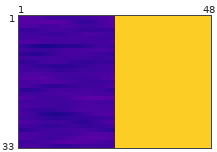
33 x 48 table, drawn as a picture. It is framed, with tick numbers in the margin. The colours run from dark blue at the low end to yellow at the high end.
It is made of 1 by 2 panels. Panel 1,1: very low, streaked across, faint in contrast. Panel 1,2: very high, flat.
